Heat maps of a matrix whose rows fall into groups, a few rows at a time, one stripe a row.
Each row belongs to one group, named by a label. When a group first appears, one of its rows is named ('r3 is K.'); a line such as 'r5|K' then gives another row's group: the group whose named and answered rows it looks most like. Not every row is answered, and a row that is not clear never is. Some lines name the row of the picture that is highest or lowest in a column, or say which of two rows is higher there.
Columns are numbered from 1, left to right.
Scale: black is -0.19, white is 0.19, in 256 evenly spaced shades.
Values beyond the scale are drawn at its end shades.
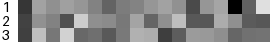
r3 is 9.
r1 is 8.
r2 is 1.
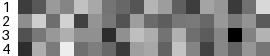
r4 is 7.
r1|8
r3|8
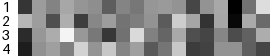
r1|8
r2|7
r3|8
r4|1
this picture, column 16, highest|4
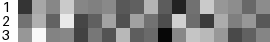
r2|7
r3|9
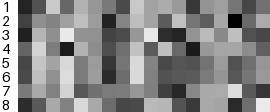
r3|9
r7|9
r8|8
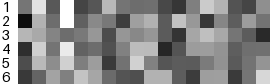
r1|9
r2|7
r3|9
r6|8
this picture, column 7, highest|1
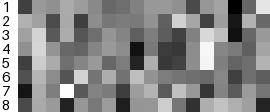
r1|8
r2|7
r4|9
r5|9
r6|1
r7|7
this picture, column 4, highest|7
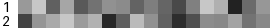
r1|9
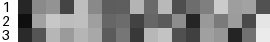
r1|1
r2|8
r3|8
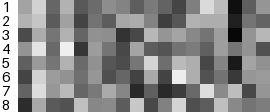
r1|9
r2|9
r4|7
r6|7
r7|9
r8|1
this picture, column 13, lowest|8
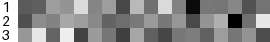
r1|1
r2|8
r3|7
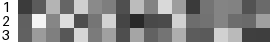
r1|1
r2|7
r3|1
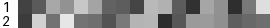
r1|8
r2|9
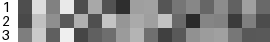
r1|7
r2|1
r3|9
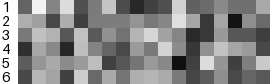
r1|7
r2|7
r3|1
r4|1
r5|8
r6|1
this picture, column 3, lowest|2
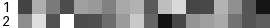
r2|9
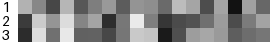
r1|7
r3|9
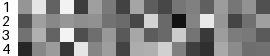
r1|7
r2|9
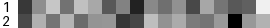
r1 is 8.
